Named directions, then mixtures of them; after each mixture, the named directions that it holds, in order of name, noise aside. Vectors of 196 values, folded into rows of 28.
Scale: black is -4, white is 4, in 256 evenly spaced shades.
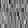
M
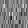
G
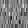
G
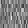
G, M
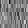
M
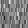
G, M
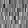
G, M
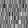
G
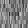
G, M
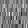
G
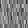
G, M
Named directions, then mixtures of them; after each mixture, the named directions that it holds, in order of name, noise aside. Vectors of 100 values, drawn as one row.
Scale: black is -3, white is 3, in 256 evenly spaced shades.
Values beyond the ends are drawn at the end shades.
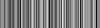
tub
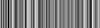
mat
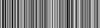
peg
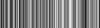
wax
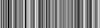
mat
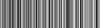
peg, tub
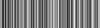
mat, peg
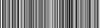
peg, wax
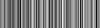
tub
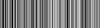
peg, wax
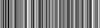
mat, peg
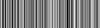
peg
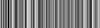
mat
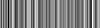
mat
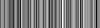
tub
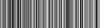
peg, tub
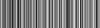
peg, tub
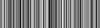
peg, tub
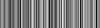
tub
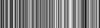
wax
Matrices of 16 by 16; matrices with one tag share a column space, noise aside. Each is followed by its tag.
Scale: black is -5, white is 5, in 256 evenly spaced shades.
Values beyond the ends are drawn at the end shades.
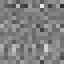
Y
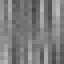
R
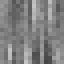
R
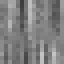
R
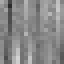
R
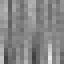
R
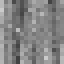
R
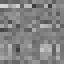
Y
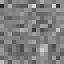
Y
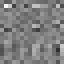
Y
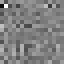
Y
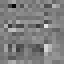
Y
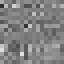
Y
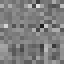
Y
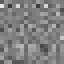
Y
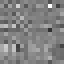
Y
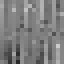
R
